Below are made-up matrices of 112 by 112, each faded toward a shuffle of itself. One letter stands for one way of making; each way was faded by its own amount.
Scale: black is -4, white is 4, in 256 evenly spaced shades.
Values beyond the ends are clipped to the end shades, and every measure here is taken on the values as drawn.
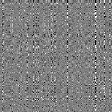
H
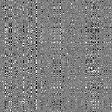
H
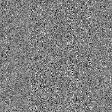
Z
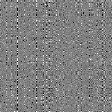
H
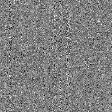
Z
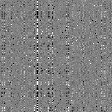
H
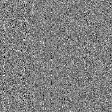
Z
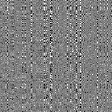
H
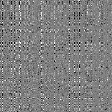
H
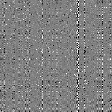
H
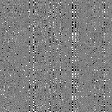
H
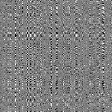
H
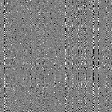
H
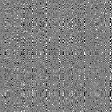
H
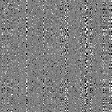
H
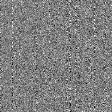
Z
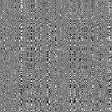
H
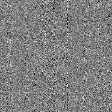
Z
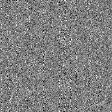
Z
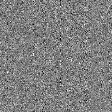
Z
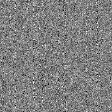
Z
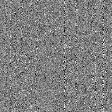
Z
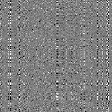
H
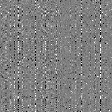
H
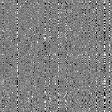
H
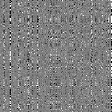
H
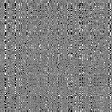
H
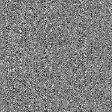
Z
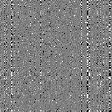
H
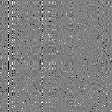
H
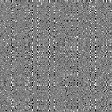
H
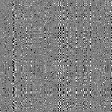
H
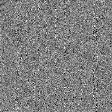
Z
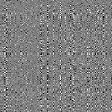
H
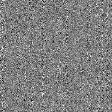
Z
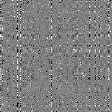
H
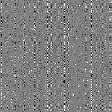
H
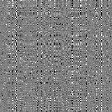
H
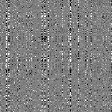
H
